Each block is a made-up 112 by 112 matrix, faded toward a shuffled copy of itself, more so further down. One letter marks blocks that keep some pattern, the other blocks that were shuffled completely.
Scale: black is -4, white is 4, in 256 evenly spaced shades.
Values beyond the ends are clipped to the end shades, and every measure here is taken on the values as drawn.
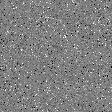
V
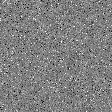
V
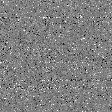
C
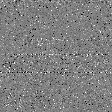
C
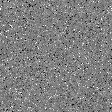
V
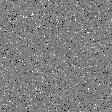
V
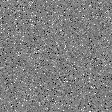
V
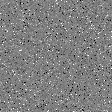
V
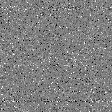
C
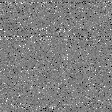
C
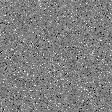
V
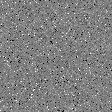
V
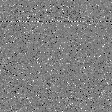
C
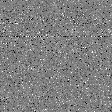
C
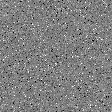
V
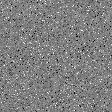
V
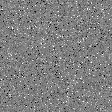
V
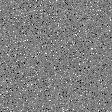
V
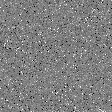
V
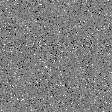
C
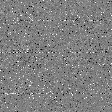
C
